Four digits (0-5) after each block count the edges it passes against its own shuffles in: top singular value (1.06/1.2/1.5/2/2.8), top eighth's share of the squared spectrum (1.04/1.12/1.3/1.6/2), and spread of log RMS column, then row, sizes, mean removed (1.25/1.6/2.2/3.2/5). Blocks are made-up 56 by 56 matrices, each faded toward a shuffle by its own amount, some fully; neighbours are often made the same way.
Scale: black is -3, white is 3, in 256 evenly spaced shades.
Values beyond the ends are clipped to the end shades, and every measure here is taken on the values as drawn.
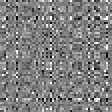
5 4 3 3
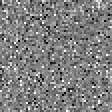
1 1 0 0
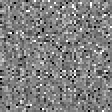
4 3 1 1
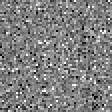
0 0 0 0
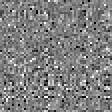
4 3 2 2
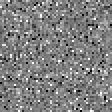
2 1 0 0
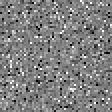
1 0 0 0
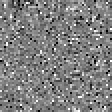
3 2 1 0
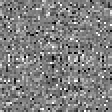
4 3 1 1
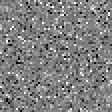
0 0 0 0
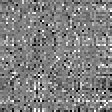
4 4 2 2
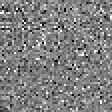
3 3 1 1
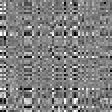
5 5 4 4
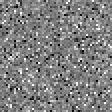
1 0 0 0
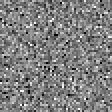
0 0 0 0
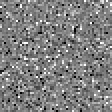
2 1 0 0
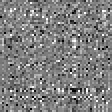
4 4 2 2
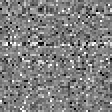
4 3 1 2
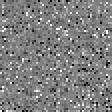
3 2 1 0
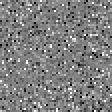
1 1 0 0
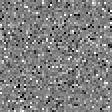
2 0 0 0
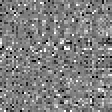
4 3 1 2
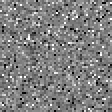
2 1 0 0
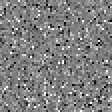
2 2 0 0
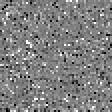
2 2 0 0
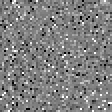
2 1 0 0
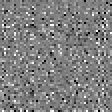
4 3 2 2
